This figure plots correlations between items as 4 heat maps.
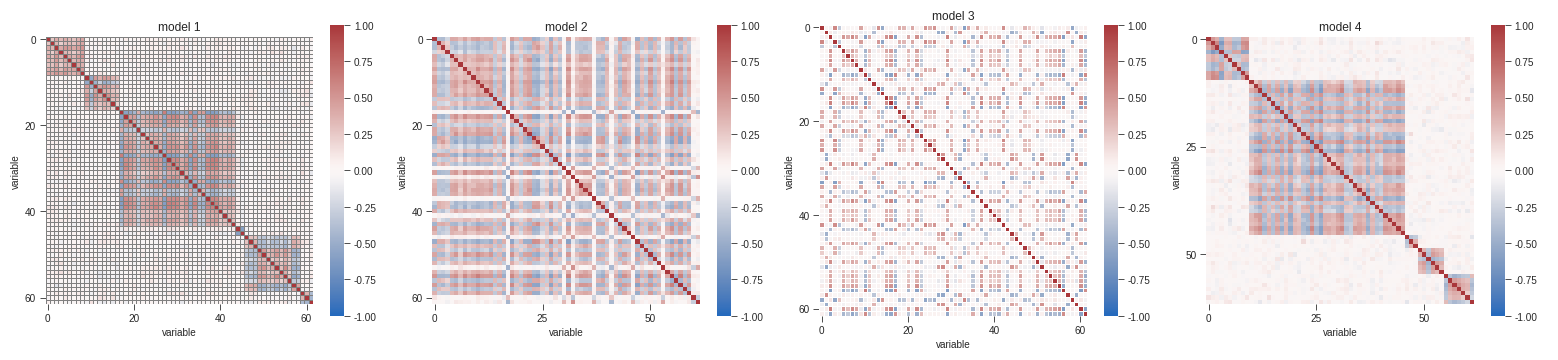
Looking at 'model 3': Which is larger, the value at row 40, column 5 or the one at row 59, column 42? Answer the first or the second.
the first
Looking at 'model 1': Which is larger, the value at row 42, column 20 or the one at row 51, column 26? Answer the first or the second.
the first
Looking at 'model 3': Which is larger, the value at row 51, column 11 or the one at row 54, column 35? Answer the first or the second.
the first
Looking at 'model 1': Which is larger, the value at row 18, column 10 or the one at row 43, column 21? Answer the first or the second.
the first
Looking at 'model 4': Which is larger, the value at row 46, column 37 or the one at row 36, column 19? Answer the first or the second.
the first
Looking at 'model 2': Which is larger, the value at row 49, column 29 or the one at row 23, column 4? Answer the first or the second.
the first
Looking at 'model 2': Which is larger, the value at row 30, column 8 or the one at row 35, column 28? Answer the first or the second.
the second
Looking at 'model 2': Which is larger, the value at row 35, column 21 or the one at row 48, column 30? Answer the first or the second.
the first
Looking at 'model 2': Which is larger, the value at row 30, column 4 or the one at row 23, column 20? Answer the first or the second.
the second
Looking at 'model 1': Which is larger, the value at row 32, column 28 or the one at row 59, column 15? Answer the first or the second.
the first
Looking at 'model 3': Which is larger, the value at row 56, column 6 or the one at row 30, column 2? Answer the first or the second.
the second
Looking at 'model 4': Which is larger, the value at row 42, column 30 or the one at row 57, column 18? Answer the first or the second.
the first
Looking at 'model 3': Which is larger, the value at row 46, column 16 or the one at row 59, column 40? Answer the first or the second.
the first
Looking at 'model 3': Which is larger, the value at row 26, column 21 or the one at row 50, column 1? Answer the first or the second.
the first
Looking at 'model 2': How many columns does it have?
62
